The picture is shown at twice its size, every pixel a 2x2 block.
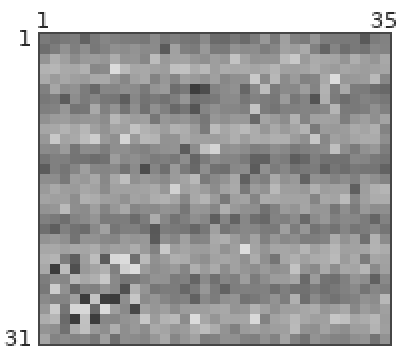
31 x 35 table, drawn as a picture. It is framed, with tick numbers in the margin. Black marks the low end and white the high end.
Odd rows or columns: none. Slope: none. Odd patch: rougher, in the bottom left. Roughest part: bottom left. Stripes: horizontal, repeating 5 times.
